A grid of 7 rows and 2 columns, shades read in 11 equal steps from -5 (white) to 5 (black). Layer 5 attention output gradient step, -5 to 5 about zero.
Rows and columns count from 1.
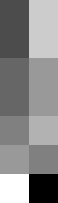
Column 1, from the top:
2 2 1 1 0 -1 -5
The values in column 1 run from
-5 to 2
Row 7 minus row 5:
-5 7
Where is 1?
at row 3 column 1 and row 4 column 1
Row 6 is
-1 0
